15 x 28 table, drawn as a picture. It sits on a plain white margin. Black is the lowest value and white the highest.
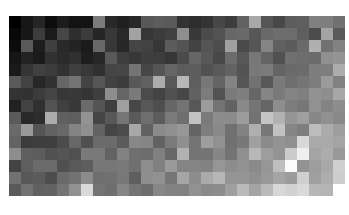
The halves do not mirror each other. The top left is the ninth with the lowest average. The bottom right is the ninth with the highest average. No regular stripes run through it. There is an overall slope up to the bottom right. On average the colour sits 40% of the way up the scale. The texture is fine-grained noise.
